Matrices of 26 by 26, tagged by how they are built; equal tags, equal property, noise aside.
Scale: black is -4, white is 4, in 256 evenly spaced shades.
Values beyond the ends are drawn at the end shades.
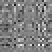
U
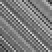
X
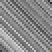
X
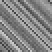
X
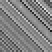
X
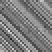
X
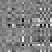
U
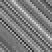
X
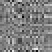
U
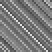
X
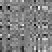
U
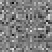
U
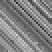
X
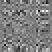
U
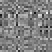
U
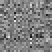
U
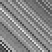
X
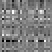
U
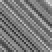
X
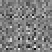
U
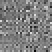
U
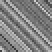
X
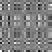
U
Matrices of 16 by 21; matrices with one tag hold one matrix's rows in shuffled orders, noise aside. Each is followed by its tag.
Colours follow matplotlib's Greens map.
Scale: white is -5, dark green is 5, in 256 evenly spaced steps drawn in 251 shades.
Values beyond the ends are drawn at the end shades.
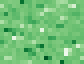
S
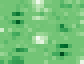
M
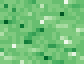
S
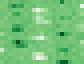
M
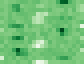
M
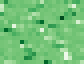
S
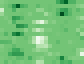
M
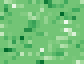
S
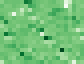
S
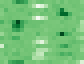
M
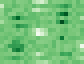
M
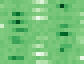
M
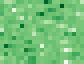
S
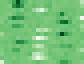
M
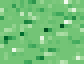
S
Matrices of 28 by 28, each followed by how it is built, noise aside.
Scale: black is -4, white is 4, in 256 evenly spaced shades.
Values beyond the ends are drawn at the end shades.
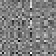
low rank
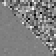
upper triangular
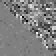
upper triangular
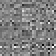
low rank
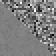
upper triangular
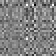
low rank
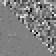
upper triangular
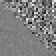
upper triangular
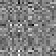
low rank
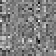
low rank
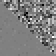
upper triangular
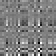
low rank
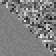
upper triangular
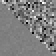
upper triangular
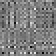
low rank
